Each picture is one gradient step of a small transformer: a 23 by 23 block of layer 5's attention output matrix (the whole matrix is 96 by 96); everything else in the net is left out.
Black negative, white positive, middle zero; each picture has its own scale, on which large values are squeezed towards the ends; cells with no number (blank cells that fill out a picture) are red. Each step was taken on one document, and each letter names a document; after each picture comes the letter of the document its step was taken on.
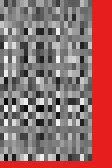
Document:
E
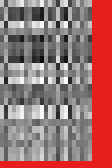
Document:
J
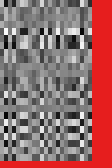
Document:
E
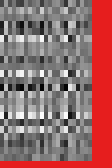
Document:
J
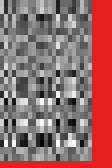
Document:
E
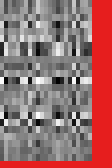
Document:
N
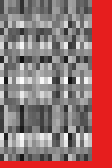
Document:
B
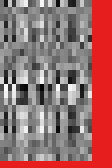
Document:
E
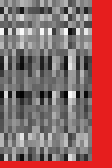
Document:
B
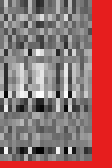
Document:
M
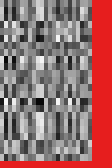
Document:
M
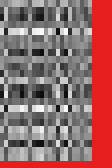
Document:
J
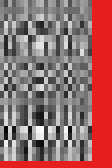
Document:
M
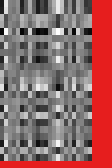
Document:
N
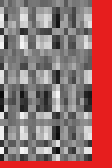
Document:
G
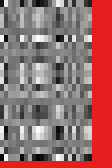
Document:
N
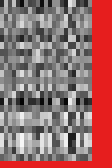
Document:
B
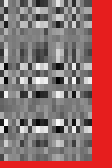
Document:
N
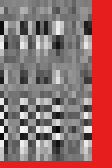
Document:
G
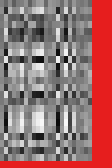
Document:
J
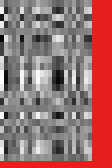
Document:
N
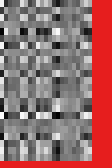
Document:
G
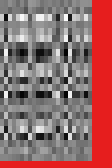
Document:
M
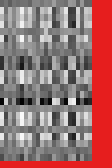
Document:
B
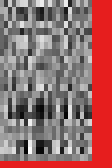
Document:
M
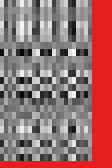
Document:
B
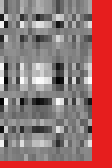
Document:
N
